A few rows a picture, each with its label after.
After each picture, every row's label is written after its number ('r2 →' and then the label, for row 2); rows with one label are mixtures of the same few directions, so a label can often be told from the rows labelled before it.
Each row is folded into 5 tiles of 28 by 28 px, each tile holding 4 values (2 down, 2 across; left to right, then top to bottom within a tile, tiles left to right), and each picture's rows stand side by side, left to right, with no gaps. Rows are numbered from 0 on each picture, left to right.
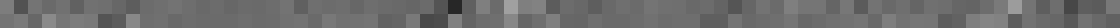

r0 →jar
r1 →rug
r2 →jar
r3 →rug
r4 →rug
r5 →rug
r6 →jar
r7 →rug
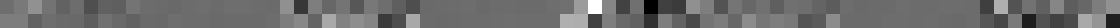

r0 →rug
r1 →rug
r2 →jar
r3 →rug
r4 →rug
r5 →jar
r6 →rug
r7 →jar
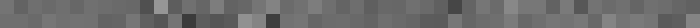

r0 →jar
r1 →jar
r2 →rug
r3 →rug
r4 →jar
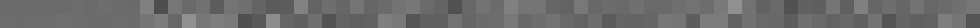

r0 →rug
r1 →jar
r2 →jar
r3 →rug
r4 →jar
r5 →rug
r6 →jar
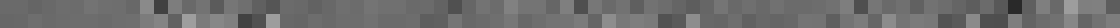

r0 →rug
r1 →jar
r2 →rug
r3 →rug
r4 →jar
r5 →jar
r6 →jar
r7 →rug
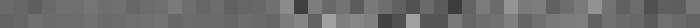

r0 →rug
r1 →rug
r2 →jar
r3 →rug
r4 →rug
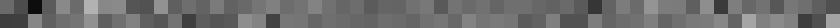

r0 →rug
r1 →jar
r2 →rug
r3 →jar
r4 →rug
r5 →jar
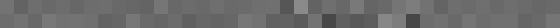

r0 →jar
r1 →jar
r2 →jar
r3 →jar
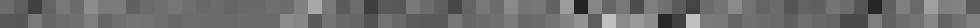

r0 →rug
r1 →rug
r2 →rug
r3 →rug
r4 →jar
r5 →rug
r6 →rug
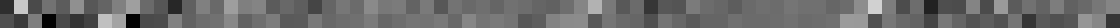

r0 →jar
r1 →rug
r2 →rug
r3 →jar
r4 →rug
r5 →rug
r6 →rug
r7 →jar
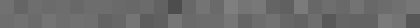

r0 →jar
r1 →rug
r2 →jar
